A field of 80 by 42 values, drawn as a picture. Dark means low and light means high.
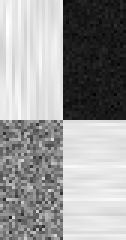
The table splits into 2 rows of 2 panels. Panel 1,1: very high, streaked downward, faint in contrast. Panel 1,2: very low, fine-grained, faint in contrast. Panel 2,1: middling, fine-grained, strong in contrast. Panel 2,2: very high, streaked across, faint in contrast.
